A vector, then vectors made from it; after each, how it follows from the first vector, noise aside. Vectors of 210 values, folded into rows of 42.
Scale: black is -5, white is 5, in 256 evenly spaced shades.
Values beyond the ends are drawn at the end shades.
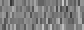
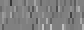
partly zeroed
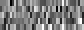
scaled up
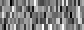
scaled up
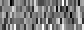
scaled up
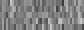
sign-scrambled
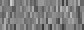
negated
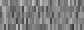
reversed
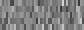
copied
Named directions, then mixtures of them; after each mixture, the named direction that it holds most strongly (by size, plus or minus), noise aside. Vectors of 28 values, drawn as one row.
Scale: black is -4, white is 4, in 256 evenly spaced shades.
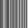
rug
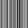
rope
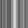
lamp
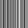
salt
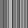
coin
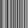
rope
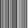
rug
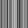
rope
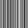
salt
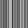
coin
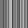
coin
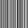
rope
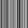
rope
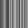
rug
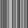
coin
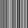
coin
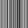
rope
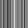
lamp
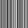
rope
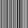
rope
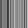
rug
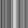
lamp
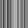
salt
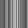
rope
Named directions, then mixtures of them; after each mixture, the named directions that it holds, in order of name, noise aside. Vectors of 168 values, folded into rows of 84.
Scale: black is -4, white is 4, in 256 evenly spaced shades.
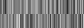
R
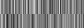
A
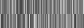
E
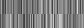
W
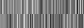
R, W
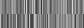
A, E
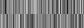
A, R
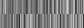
R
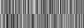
A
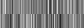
R, W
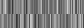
E, R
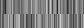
R, W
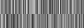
A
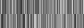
E, W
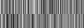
A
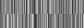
A, E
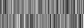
R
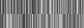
A, W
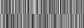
A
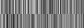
A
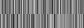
A, W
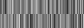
R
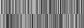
A, W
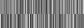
E, W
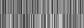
W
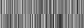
W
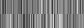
W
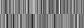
A, R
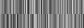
A, E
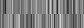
R, W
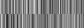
A
